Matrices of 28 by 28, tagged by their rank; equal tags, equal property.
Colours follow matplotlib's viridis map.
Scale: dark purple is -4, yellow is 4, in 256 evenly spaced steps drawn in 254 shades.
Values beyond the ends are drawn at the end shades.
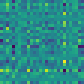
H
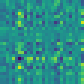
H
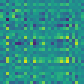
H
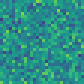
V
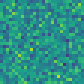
V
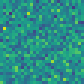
V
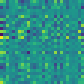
H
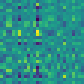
H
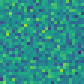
V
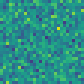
V
